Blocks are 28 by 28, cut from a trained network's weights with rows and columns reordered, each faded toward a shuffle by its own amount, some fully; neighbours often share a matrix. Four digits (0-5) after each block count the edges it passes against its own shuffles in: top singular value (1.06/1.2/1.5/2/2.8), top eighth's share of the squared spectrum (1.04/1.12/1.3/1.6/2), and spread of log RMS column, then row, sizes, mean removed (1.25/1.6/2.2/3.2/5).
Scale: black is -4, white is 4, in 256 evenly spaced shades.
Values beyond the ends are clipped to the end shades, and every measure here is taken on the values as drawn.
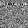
3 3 0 2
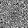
2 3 0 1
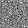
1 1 0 0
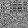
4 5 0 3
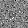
0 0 0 0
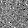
1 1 0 0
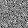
1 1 0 0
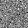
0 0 0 0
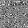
2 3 0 2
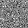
2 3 0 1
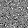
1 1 0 0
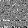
3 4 0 2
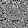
2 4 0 1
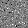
0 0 0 0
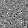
0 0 0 0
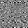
3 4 0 2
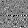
3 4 0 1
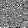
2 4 0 2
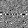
3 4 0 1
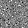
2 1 0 0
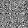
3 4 0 2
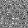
3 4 0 3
